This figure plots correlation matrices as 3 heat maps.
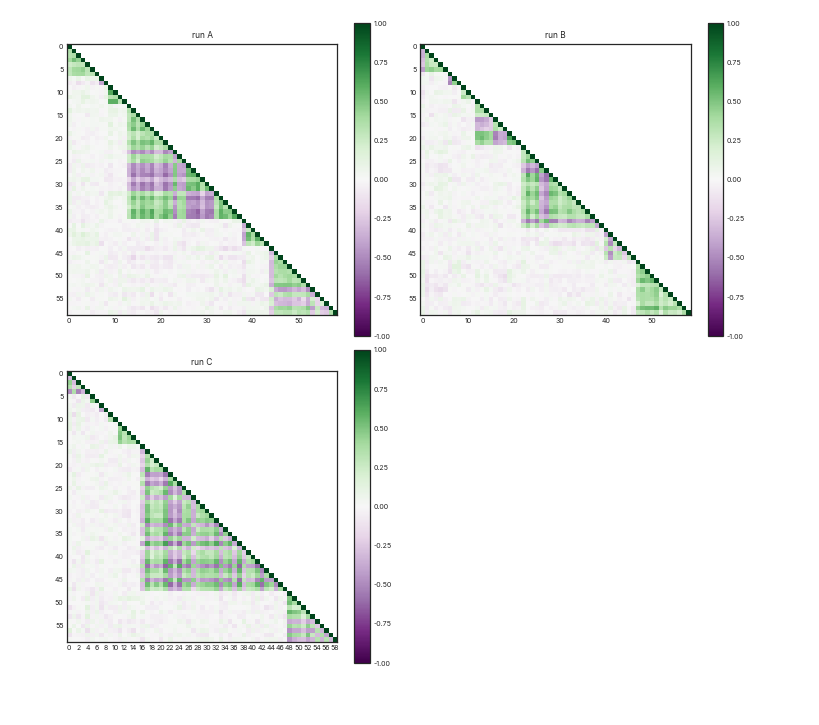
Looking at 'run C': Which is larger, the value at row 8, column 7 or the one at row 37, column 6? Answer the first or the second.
the second
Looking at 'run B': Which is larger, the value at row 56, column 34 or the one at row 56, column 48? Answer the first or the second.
the second
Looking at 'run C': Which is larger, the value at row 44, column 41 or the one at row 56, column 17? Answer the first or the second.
the first
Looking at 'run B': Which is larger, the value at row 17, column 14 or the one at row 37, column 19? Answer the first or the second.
the second
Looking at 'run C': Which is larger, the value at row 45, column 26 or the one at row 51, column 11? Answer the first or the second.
the second
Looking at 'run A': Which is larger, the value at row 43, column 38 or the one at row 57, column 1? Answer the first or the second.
the second
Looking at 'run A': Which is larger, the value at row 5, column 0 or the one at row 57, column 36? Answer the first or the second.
the first
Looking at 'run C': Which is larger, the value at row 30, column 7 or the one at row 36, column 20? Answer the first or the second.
the first
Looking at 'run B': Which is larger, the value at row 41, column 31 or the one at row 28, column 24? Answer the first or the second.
the second
